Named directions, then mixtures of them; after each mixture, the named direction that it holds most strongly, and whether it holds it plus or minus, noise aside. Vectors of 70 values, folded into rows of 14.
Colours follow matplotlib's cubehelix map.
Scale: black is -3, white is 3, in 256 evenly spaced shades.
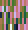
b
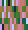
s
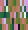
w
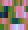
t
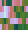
t, minus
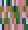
s, plus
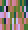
w, minus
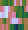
t, minus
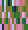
s, plus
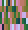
s, plus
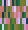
s, minus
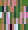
b, minus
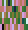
s, plus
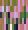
b, plus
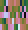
w, minus
